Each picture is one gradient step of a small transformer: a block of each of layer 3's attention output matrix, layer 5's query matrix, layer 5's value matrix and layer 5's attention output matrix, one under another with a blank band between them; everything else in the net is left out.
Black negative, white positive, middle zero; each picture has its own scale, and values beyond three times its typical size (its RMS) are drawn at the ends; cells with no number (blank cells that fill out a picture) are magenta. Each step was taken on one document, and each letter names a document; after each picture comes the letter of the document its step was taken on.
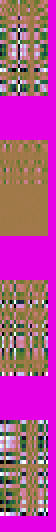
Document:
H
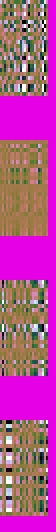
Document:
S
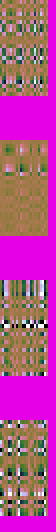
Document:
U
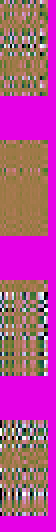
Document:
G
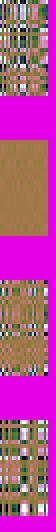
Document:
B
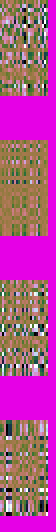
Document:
S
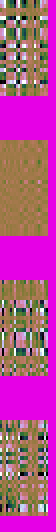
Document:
H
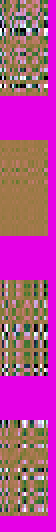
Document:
B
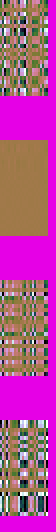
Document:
B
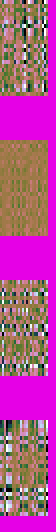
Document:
S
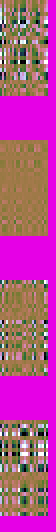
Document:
B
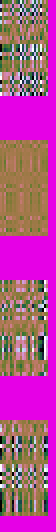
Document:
G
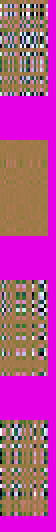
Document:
G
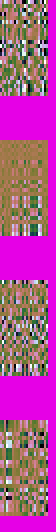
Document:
S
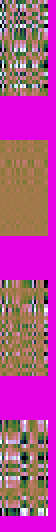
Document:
B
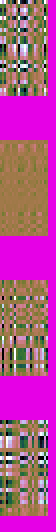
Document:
H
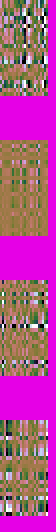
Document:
S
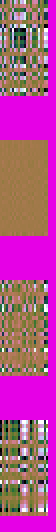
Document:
B
